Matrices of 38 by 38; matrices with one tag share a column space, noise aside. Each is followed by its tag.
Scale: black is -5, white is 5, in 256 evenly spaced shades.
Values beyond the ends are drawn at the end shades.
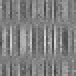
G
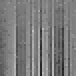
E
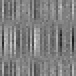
G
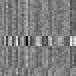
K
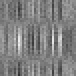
G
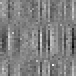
G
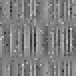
G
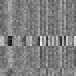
K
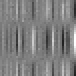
G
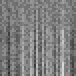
E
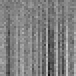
E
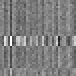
K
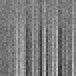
E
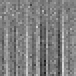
E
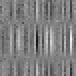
G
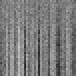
E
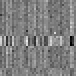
K
